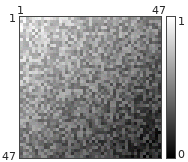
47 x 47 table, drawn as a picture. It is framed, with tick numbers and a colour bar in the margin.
The top left is the ninth with the highest average. The ninth with the lowest average is the bottom right. No row or column stands out. There are no regular stripes. The texture is fine-grained noise. Values rise toward the top left.
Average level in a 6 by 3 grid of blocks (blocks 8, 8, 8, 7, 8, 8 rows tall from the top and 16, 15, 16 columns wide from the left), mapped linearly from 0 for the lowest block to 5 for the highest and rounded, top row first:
5 4 3 / 4 3 2 / 4 3 2 / 3 2 1 / 3 2 0 / 2 1 0
